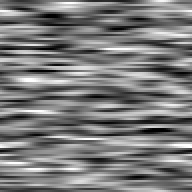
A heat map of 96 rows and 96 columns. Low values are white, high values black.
Overall the values sit about 50% of the way up the scale. There is no overall slope. The grain runs across in streaks. The histogram is bell-shaped.
